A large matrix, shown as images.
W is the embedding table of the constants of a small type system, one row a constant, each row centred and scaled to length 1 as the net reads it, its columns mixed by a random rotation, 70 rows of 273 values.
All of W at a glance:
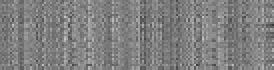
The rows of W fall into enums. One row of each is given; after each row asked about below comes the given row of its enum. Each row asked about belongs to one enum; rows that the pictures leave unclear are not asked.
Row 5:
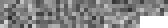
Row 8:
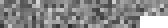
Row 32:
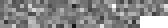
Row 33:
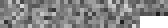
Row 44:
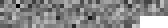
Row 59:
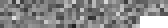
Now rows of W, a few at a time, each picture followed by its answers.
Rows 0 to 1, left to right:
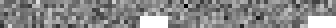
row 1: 44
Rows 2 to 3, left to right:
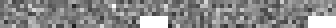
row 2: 32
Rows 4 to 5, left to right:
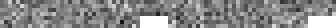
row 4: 33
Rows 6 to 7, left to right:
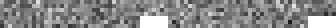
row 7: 33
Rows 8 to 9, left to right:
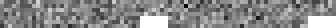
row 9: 44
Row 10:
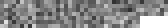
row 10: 5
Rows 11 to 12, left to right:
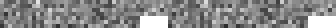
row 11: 8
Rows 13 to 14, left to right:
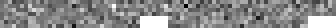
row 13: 32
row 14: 44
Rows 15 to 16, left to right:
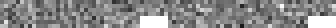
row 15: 5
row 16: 32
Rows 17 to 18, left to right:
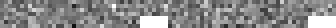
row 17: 32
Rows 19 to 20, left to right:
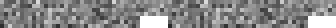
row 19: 8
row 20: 8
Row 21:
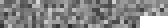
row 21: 8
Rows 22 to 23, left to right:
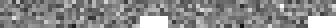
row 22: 59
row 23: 32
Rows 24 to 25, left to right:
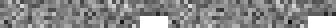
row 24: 33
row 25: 33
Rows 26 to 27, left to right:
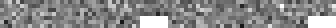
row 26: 33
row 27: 32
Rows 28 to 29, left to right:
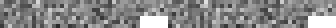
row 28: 8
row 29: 8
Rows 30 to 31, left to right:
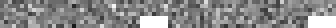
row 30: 32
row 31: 8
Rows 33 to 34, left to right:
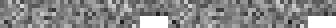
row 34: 33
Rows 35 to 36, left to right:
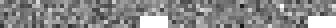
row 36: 32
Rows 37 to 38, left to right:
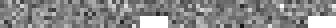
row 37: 33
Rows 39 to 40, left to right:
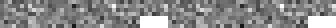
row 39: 32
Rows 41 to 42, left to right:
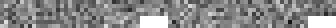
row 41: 5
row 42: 33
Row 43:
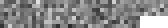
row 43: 8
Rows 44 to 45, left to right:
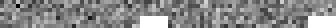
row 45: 8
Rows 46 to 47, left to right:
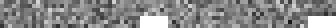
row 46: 8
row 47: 33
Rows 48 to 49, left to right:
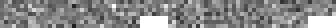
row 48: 32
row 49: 5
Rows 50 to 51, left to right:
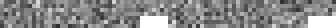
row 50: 8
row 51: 5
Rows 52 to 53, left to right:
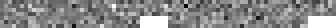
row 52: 32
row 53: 44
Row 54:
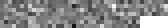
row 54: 32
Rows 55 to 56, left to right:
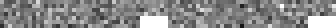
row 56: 32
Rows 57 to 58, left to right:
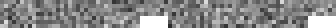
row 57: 5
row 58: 8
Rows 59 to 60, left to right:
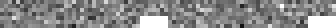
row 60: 32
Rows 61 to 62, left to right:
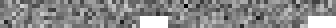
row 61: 33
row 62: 44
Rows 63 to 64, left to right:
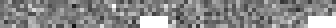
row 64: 5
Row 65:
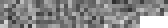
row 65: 5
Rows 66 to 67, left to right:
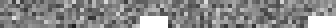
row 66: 59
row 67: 8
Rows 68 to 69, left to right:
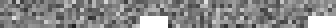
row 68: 59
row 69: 8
